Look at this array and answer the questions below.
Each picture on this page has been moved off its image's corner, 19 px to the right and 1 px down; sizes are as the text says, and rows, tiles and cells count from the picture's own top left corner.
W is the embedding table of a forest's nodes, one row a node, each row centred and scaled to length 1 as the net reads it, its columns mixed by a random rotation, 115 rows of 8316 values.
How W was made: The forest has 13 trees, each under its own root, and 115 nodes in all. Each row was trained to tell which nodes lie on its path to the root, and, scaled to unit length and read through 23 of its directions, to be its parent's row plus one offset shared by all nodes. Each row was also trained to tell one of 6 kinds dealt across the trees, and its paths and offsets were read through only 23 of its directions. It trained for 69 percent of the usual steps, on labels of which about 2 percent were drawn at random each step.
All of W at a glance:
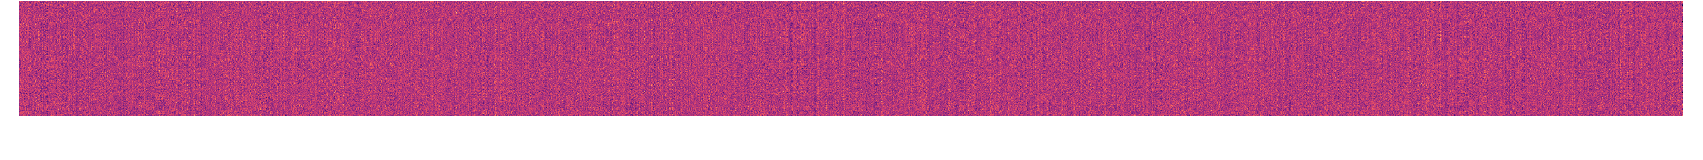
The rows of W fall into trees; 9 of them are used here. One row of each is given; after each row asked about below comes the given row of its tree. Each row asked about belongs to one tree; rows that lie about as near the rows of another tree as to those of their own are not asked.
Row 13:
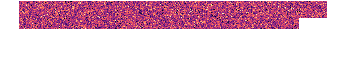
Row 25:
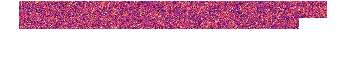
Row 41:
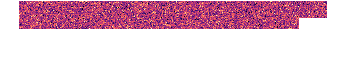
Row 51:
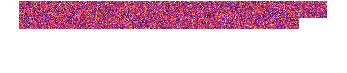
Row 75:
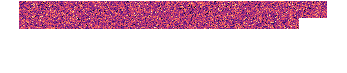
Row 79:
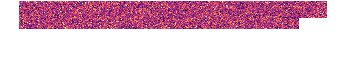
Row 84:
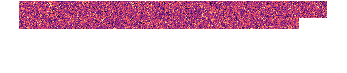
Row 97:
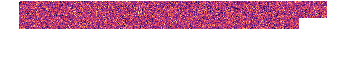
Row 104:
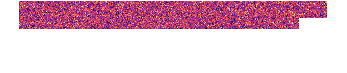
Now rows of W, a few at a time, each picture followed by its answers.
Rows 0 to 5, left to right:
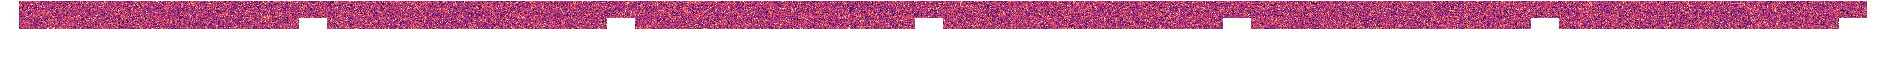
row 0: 75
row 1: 79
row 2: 41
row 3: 51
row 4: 51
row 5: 84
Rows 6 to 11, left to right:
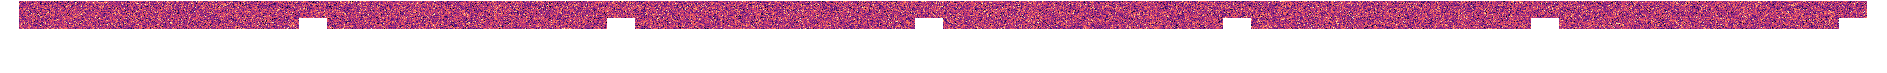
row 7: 25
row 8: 97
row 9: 79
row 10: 25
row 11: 104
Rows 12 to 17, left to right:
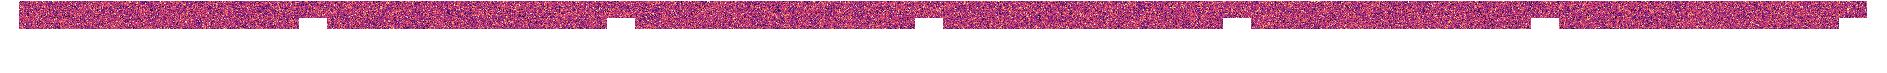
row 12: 97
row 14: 25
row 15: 25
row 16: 41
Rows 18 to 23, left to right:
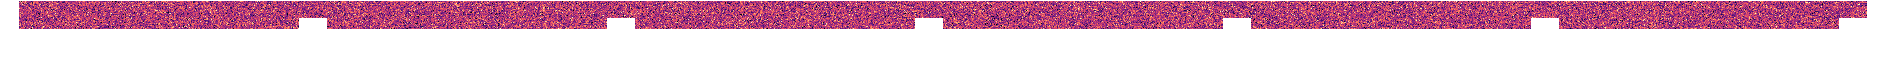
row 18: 84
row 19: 84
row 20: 51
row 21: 51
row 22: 79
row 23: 79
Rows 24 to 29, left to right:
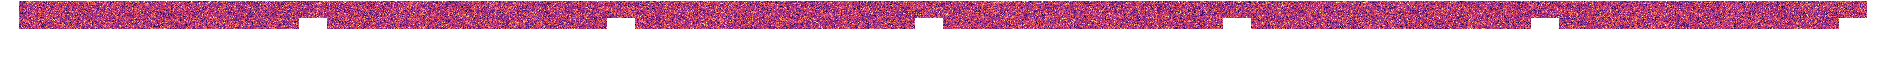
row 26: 79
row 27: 41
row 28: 84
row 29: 25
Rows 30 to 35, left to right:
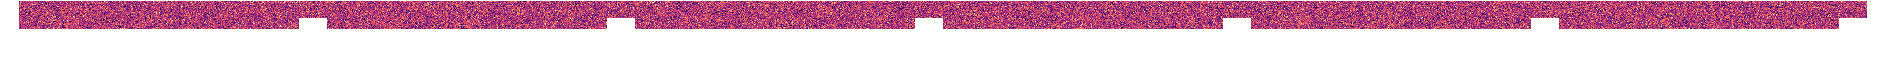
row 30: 75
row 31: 84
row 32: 84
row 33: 75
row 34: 75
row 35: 51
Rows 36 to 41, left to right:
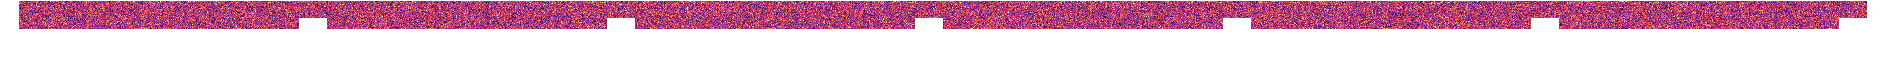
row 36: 51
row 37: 75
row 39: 75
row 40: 79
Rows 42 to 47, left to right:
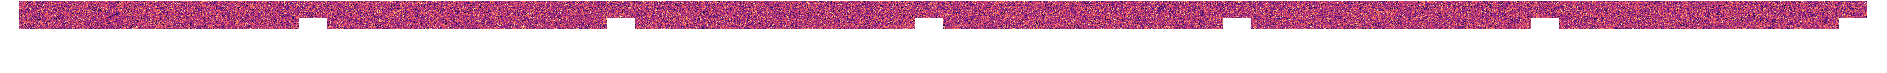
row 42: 84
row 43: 41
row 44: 75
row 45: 41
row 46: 75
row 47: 75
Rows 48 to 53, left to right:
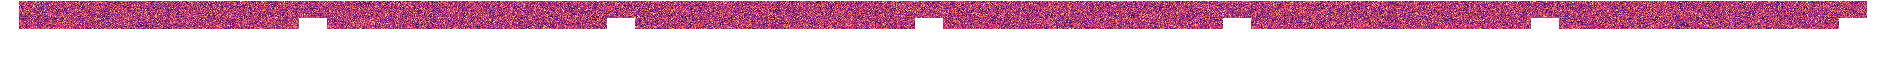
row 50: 25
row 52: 41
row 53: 25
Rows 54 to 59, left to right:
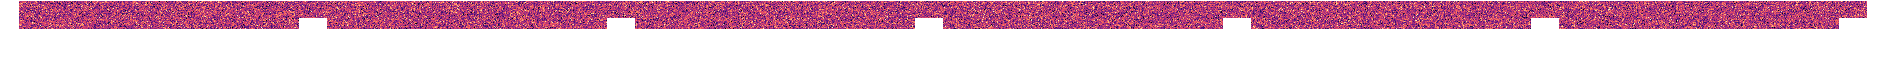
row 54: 104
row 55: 84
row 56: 84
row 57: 79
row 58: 79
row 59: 97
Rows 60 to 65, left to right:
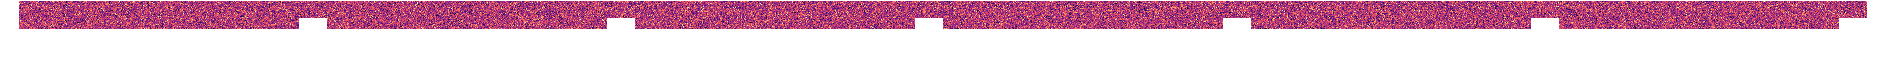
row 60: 51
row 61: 25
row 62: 41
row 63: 97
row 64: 97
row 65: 104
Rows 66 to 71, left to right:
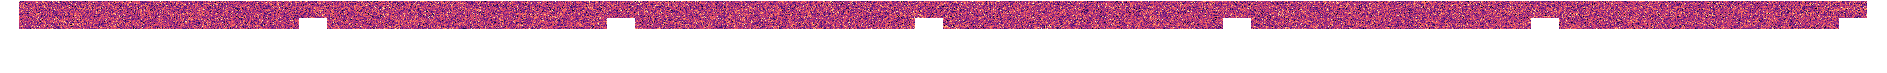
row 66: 97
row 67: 51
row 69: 25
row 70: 75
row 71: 25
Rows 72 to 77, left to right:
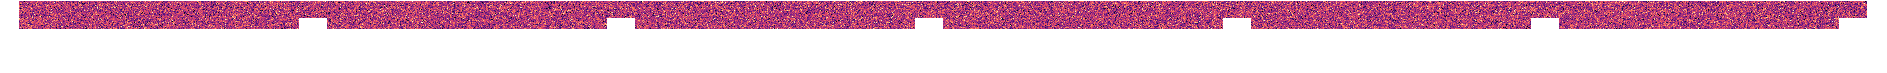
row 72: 51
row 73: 79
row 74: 75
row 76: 25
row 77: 41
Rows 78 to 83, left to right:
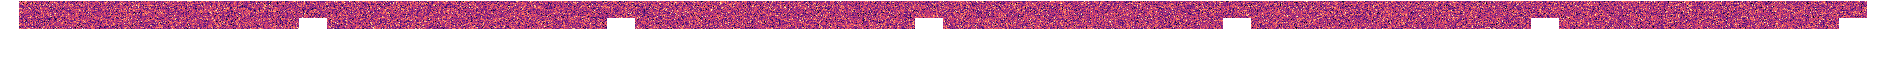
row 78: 84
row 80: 79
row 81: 97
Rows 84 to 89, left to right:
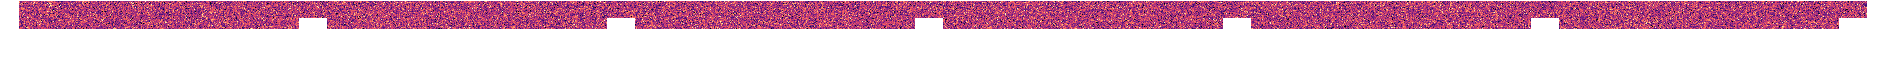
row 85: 75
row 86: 25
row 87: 79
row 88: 84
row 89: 79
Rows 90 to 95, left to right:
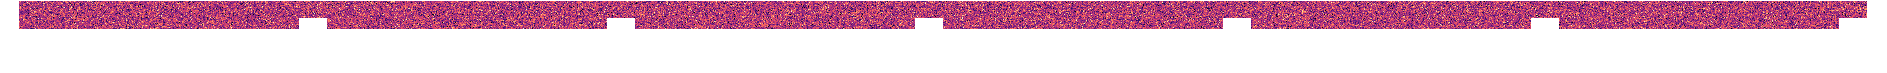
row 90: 79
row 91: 51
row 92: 13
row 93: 41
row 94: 75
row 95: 25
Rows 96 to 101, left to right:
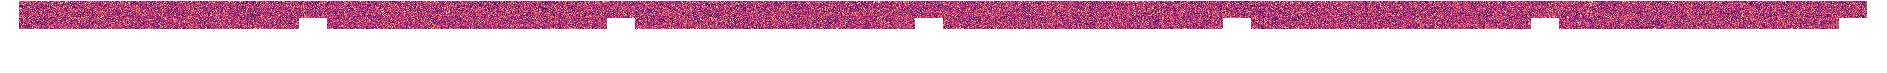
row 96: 79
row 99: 104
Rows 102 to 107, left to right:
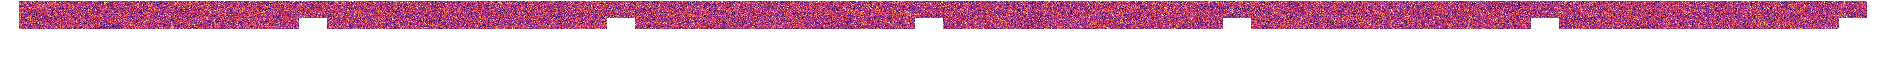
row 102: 84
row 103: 75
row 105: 13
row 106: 84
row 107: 84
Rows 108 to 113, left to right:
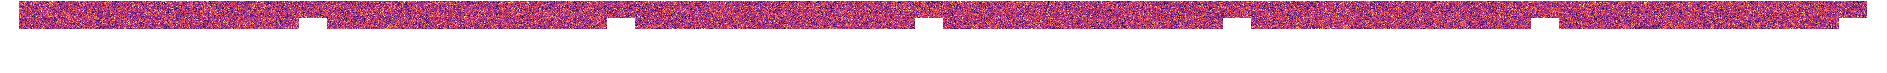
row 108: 84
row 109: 104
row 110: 25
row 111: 79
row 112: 25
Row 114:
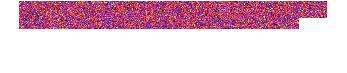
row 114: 75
